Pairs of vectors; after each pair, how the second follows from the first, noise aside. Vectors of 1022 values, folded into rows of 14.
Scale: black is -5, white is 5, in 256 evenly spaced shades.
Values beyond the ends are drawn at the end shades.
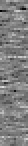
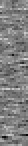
reversed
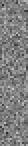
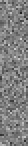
reversed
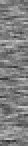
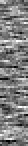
scaled up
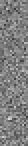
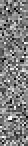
scaled up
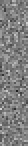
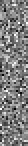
scaled up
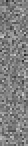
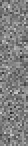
wrapped around
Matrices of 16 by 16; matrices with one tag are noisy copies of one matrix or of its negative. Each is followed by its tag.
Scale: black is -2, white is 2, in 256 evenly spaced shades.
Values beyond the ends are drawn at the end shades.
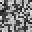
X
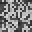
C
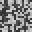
X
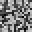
X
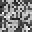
C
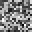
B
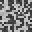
X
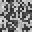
C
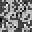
C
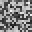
B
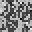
C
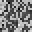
C
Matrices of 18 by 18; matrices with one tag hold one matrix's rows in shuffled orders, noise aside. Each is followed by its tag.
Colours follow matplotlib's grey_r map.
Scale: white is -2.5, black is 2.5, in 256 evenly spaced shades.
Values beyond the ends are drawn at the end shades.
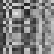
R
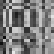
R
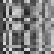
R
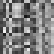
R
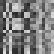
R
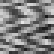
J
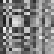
R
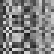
R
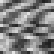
J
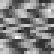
J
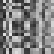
R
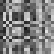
R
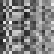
R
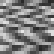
J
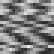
J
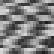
J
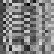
R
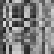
R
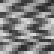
J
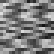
J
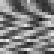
J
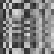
R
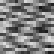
J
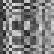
R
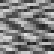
J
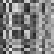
R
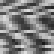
J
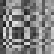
R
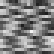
J
